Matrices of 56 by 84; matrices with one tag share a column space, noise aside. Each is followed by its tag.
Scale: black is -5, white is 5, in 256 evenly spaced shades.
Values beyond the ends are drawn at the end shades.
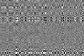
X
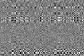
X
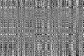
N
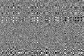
X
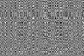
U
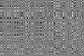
U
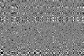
X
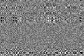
X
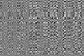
U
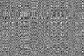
U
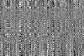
N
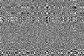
X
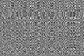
U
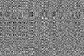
U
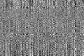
N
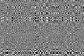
X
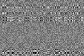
X
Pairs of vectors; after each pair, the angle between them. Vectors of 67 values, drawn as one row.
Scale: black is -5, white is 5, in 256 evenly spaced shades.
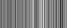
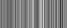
nearly parallel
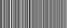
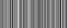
partly opposed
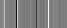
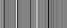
nearly opposite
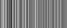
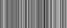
orthogonal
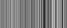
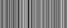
orthogonal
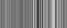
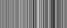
nearly opposite
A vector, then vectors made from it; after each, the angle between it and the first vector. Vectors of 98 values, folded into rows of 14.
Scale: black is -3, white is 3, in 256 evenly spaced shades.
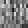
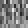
nearly opposite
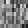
nearly parallel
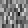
orthogonal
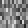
orthogonal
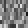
orthogonal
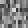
partly opposed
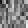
partly opposed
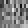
nearly opposite
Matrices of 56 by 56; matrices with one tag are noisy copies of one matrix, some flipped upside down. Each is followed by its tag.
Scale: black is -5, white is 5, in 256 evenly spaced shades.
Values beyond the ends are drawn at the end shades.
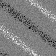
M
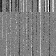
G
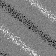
M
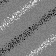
M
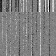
G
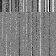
G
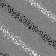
M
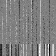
G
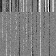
G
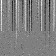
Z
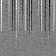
Z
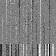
G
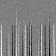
Z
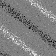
M
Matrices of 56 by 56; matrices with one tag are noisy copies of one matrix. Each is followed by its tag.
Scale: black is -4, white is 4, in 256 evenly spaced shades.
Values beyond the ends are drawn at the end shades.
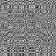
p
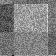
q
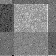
q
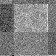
q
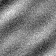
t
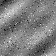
t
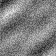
t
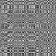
p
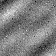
t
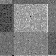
q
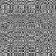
p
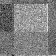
q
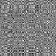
p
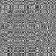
p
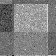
q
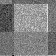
q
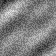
t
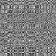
p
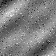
t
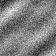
t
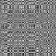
p
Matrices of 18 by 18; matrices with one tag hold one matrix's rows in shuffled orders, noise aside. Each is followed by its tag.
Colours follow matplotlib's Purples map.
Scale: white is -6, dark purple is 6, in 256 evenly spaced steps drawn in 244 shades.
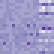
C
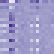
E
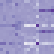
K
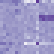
K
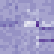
K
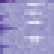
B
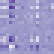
E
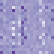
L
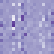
L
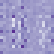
L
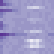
B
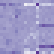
K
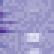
B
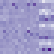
C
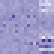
C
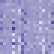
L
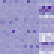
C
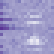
B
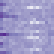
B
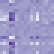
E
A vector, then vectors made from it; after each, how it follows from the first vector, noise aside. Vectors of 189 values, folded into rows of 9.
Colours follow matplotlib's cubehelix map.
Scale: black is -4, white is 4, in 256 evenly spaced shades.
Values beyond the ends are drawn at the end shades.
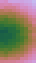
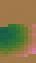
partly zeroed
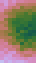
reversed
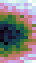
scaled up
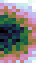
scaled up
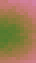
shrunk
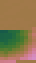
partly zeroed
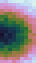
scaled up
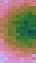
reversed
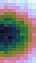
scaled up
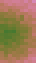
shrunk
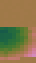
partly zeroed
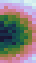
scaled up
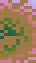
partly zeroed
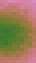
shrunk
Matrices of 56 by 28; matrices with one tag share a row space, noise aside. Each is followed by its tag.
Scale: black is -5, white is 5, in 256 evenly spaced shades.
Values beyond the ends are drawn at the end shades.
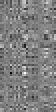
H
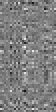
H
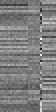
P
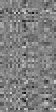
H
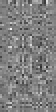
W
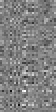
H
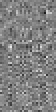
W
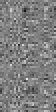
H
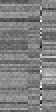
P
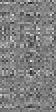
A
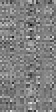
A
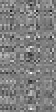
A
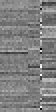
P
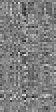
H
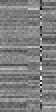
P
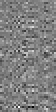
H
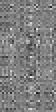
A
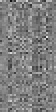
W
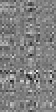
A
